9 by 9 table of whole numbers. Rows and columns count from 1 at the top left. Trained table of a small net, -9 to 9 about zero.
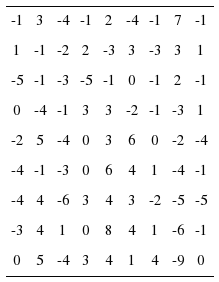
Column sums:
-18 14 -26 5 26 15 -2 -17 -11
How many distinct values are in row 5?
6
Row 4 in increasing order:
-4 -3 -2 -1 -1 0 1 3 3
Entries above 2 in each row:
2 2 0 2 3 2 4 3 4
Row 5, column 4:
0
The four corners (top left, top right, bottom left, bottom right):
-1 -1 0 0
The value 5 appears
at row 5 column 2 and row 9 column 2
